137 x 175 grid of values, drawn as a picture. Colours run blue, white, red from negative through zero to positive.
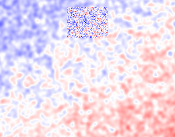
Ninth with the lowest average: top left. Mirror symmetry: none. Odd patch: rougher, in the top middle. Slope: up to the bottom right.
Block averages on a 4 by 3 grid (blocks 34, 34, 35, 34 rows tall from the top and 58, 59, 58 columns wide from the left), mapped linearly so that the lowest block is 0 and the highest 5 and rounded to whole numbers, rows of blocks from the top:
012 / 123 / 234 / 345
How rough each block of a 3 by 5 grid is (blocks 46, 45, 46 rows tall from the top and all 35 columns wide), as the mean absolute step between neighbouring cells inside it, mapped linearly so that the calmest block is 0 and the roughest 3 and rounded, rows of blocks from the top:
0 0 3 0 0 | 0 0 0 0 0 | 0 0 0 0 0
